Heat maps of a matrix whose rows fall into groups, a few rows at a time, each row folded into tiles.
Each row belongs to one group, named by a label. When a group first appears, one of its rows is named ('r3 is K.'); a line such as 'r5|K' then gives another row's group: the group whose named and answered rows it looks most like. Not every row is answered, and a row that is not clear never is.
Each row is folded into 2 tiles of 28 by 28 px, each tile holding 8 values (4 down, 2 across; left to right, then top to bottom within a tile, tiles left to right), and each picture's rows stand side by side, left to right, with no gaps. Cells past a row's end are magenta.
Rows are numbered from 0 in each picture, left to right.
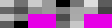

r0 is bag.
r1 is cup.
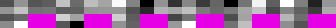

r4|cup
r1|bag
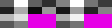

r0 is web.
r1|web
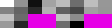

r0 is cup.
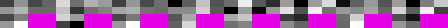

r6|cup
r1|bag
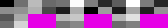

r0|cup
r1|web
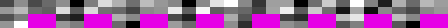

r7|bag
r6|web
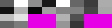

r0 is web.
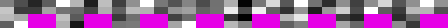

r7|cup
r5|web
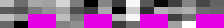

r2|web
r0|bag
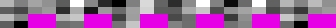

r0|bag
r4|cup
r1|web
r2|cup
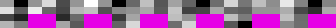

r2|cup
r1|cup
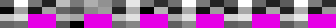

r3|web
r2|web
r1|bag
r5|web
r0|web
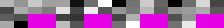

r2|cup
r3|cup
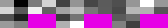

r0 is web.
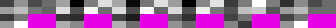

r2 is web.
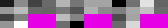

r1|bag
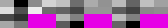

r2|bag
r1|bag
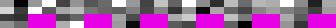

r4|bag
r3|web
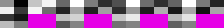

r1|web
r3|web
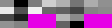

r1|bag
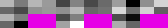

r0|bag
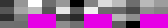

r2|bag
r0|cup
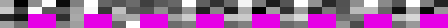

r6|cup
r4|web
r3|web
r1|cup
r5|web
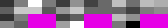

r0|cup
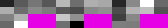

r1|bag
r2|cup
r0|cup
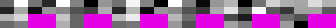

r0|web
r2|web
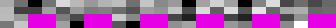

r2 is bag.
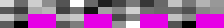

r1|web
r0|bag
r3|bag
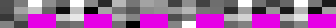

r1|web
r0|cup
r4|web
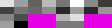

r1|web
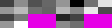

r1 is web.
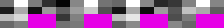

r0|web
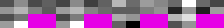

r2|bag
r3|web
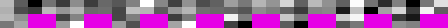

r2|cup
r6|web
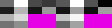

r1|web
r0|web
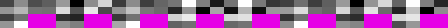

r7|web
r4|web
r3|web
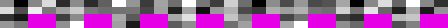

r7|web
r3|web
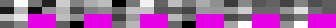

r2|cup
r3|bag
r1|bag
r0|web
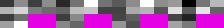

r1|cup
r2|cup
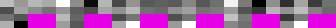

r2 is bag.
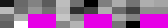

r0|cup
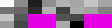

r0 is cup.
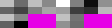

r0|bag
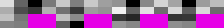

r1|bag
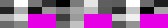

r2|web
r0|web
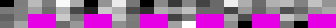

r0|cup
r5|bag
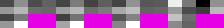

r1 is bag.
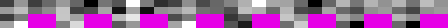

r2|web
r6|bag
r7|bag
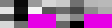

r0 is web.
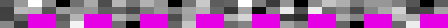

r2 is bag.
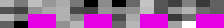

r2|cup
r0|bag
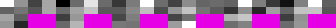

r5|cup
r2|cup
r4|web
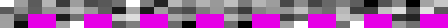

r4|bag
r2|web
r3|bag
